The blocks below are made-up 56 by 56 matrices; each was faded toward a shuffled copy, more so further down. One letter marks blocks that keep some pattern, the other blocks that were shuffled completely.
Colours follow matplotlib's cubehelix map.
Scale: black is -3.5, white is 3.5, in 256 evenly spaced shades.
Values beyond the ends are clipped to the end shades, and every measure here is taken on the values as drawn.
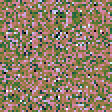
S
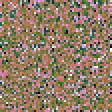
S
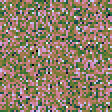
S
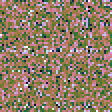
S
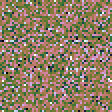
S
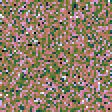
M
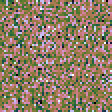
S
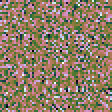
S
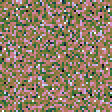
M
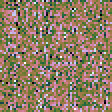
S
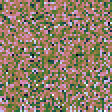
S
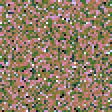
M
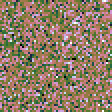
M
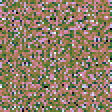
S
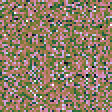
S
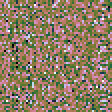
S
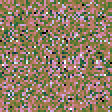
S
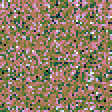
S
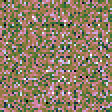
S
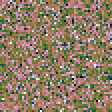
M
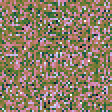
S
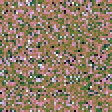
S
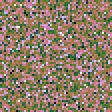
M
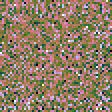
S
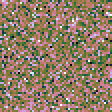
M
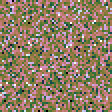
M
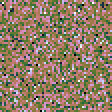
M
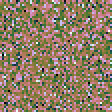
S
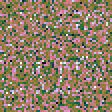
S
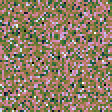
M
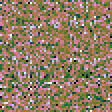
S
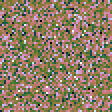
M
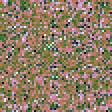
S
